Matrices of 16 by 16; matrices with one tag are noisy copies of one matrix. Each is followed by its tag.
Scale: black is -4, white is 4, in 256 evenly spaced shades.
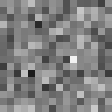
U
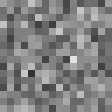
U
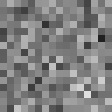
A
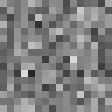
U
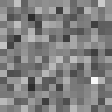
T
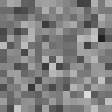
A
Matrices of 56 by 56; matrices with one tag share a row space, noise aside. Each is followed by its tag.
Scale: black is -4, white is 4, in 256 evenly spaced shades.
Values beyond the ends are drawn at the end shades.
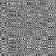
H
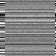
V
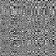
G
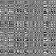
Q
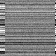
V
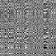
Q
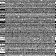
V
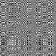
H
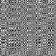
H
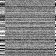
V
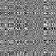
Q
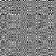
H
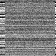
V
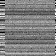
V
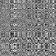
G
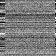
V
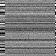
V
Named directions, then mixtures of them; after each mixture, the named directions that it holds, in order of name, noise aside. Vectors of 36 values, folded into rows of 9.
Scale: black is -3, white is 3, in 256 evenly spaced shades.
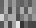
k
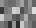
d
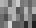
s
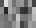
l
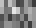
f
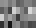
d, f, k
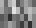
f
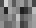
l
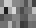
f, l, s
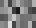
d, f, s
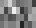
f, l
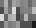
d, k, s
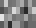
d, k, l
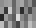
k, l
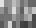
f, s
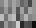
k, s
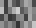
f, k, s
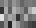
d, k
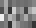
d, k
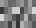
d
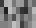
l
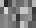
l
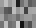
f, k, l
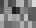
f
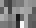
d, l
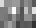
d, f, s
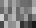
k, s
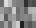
f, k, l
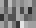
k
